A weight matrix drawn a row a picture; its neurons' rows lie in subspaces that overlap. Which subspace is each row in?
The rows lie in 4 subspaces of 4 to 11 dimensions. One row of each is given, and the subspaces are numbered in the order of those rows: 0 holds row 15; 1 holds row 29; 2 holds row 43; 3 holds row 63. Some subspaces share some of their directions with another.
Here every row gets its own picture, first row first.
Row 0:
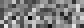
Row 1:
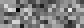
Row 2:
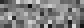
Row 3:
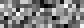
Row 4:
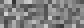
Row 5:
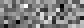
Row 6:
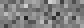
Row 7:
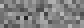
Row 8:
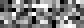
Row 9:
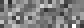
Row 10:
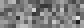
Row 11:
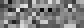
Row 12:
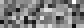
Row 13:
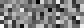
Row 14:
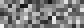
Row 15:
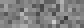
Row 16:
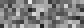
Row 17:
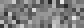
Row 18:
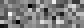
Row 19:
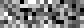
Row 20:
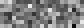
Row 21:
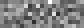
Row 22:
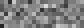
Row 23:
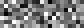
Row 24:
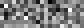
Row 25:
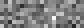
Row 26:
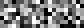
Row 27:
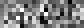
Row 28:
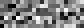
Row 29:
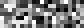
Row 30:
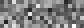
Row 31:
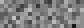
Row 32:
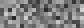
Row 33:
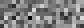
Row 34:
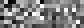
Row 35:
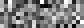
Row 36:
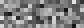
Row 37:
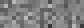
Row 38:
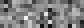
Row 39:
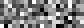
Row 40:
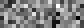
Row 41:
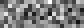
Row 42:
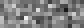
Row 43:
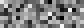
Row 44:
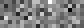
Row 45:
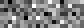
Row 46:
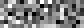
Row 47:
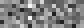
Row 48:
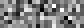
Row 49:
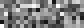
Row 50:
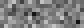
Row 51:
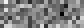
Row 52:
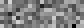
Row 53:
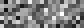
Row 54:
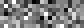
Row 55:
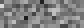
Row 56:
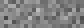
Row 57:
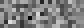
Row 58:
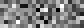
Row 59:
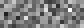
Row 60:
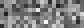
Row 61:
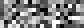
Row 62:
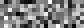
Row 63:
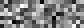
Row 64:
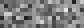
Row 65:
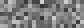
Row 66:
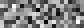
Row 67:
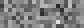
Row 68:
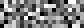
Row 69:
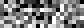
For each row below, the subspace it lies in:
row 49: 2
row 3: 0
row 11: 0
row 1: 0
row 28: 1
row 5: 2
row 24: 0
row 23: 3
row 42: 1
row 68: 0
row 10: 0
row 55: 0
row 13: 0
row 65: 1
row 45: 0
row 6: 2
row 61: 0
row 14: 2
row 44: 0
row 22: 0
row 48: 0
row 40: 0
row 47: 2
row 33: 1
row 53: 3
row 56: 1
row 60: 2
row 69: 2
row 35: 1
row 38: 3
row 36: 1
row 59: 0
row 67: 0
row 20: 3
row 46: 2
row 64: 1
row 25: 3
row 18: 2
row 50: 2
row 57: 0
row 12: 1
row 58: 2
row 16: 0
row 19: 2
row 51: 3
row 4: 0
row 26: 0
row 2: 3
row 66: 2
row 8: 0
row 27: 0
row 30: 2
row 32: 0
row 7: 0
